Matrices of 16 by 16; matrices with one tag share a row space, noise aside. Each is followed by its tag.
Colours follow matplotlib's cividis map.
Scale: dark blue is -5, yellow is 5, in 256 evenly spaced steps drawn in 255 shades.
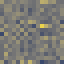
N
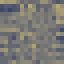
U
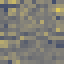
U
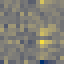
N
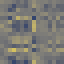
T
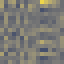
N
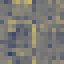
T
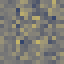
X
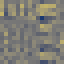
N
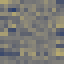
U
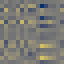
N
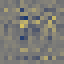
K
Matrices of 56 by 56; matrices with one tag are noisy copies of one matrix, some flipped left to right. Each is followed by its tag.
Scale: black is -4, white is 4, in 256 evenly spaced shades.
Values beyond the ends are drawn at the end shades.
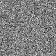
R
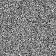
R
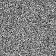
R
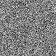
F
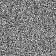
R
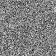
F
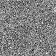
F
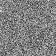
F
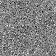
F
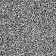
R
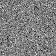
R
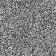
F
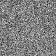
R
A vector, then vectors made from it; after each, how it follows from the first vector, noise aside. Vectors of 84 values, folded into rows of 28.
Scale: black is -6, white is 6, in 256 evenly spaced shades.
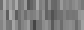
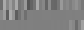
partly zeroed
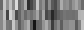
scaled up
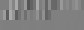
partly zeroed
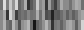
scaled up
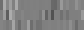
partly zeroed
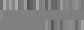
partly zeroed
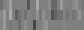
partly zeroed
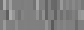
partly zeroed
